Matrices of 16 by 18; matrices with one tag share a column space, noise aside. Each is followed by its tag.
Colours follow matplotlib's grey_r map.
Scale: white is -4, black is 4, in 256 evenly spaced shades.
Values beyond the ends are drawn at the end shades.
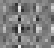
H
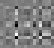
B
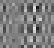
H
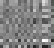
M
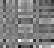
M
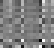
M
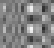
H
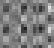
H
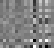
M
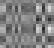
H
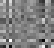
M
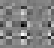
B
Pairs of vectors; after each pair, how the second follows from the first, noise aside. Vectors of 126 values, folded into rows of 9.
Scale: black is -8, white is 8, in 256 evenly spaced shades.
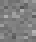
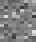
scaled up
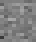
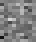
scaled up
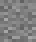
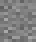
copied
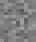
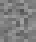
copied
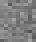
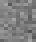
copied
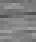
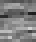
scaled up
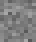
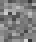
scaled up
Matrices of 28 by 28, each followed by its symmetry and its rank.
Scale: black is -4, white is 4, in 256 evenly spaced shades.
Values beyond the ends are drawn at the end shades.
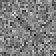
symmetric, full rank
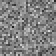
neither, full rank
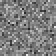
symmetric, full rank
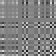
symmetric, rank one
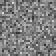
symmetric, full rank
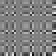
symmetric, rank one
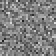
neither, full rank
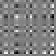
symmetric, rank one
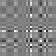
symmetric, rank one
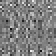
neither, rank five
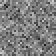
symmetric, full rank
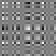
symmetric, rank one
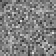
symmetric, full rank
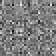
neither, rank five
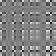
symmetric, rank one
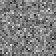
neither, full rank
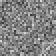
symmetric, full rank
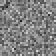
symmetric, full rank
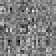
neither, rank five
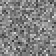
neither, full rank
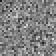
symmetric, full rank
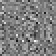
neither, rank five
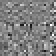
neither, rank five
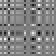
symmetric, rank one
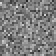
neither, full rank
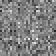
neither, rank five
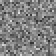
neither, full rank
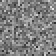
neither, full rank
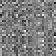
neither, rank five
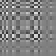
symmetric, rank one
